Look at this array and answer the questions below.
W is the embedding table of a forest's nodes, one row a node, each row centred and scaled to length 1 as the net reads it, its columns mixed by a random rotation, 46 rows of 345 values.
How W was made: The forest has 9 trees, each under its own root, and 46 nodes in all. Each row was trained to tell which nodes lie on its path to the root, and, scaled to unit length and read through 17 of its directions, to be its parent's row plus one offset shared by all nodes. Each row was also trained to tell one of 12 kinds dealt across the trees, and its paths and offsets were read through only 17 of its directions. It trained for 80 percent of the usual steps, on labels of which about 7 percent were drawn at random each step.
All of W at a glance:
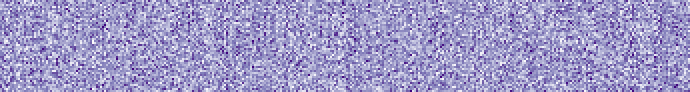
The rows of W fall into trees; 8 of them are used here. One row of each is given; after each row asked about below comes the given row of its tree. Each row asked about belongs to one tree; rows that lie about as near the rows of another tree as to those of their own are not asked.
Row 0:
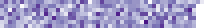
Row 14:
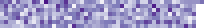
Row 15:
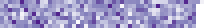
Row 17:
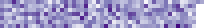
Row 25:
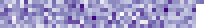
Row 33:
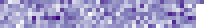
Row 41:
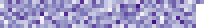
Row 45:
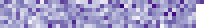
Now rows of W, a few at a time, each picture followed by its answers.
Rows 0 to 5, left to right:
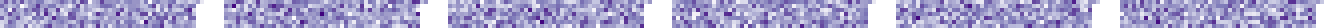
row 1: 14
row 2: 41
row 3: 15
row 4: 41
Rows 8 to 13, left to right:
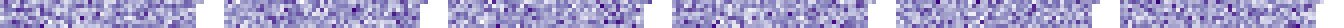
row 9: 45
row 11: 15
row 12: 15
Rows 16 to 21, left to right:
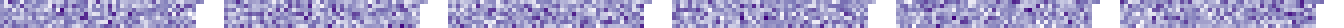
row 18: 41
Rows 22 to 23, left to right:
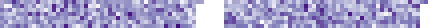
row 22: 17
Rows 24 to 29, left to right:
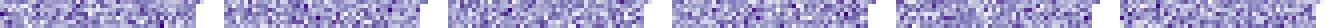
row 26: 33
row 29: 0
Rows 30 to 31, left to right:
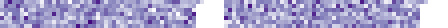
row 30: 14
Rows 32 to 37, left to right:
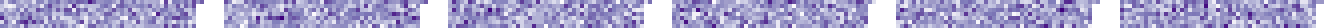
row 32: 17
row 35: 15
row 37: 17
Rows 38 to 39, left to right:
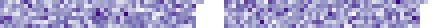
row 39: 33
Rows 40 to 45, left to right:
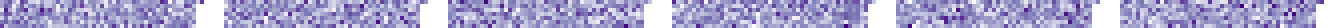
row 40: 25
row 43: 33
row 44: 45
